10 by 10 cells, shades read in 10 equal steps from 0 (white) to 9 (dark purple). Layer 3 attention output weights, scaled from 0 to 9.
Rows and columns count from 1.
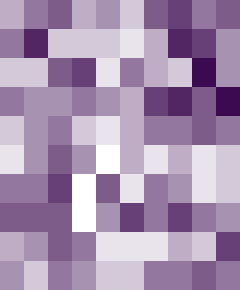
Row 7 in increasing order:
0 1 1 2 4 5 5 5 6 7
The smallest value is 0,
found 3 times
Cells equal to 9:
2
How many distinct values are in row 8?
5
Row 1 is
3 5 6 3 4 2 6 7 5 6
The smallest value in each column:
1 2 2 0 0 1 1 2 1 2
